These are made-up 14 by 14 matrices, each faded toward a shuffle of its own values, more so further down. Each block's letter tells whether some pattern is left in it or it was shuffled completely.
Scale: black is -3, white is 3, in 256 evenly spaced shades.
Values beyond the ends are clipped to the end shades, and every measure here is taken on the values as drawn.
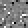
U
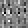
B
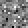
U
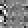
B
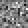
U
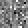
U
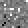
U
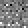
U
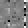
B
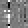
B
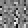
B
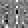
B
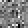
B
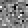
U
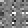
B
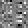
B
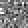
U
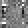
B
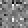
B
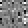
B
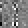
B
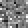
U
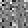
B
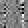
B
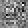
B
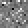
U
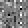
B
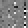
B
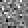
U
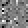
B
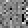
B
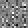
B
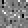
U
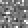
U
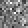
U
